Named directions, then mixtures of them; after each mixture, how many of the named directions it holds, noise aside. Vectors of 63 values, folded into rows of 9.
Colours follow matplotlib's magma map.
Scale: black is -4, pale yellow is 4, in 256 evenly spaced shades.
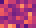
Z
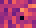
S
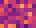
one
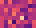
one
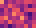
two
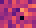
one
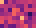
two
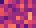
one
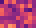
one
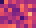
two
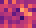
two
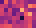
two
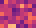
one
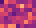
one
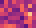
two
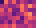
two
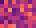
two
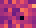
one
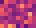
one
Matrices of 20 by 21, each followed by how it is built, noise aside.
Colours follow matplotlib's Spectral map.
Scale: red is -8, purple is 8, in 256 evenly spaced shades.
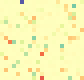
sparse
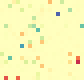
sparse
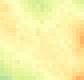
smooth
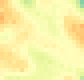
smooth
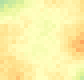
smooth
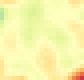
smooth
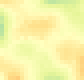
smooth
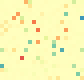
sparse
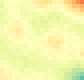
smooth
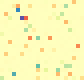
sparse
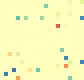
sparse
